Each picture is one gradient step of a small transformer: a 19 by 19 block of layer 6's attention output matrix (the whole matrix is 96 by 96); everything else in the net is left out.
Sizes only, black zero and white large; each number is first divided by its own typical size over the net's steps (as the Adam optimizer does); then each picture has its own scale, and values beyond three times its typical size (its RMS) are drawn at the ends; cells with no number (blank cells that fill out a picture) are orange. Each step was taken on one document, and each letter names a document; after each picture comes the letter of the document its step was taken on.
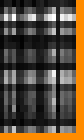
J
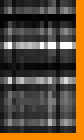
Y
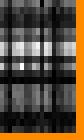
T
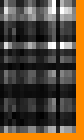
J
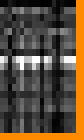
Y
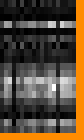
Y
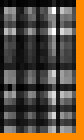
J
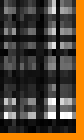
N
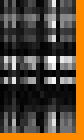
J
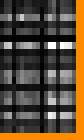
N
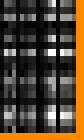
N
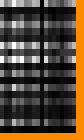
T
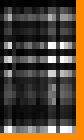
J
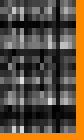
Y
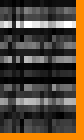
T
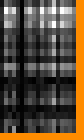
Y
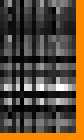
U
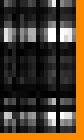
N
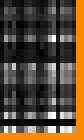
J
